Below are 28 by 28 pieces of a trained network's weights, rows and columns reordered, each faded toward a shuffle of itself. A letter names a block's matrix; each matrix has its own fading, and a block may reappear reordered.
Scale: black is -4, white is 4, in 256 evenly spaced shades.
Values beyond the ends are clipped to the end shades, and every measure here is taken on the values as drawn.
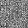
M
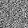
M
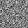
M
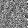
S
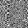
M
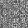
M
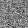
S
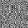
M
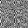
M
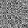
M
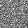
S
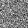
S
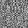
M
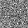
S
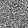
S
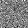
S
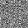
M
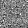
S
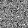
S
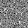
S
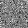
S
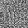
M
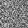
M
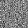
M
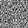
M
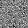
S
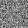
S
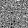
S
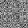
M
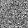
S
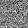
S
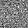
S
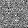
S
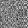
M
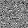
S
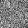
M
